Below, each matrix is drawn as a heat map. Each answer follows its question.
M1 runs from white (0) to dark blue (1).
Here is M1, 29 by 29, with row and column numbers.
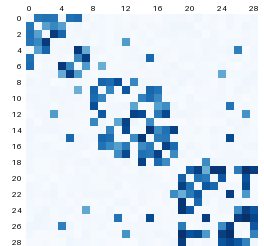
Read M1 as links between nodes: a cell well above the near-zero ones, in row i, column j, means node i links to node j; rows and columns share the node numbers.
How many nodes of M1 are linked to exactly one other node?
0
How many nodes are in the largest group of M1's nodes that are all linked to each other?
5
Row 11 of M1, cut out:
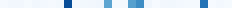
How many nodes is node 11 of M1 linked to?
5
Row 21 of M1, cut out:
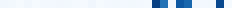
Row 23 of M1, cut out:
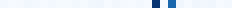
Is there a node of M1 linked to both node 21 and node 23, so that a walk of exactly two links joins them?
yes
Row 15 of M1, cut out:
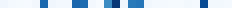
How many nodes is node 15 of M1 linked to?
8
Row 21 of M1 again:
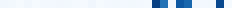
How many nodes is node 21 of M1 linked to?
5
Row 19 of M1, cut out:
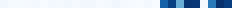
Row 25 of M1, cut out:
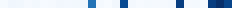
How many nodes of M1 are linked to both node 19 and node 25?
4
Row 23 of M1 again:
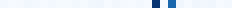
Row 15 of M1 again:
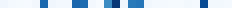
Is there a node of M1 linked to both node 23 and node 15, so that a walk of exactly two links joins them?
no
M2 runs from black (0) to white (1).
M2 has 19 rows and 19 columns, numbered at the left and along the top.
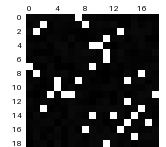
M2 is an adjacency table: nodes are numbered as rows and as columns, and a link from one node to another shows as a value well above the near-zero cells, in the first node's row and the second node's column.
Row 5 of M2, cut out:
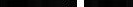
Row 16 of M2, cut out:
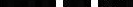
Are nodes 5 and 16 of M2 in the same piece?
no
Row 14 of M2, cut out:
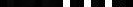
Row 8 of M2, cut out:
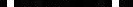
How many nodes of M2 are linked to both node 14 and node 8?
0
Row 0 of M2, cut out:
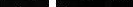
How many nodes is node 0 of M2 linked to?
1
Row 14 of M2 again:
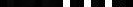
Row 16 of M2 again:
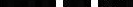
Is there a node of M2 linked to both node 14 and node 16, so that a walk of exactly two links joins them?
no
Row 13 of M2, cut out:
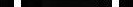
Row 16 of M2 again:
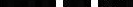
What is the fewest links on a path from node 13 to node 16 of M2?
1
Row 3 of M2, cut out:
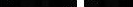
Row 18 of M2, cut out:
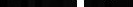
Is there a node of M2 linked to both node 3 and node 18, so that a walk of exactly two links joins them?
yes
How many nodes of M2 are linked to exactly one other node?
8
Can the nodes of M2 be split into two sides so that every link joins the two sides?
no
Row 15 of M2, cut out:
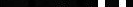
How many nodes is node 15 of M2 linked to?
2
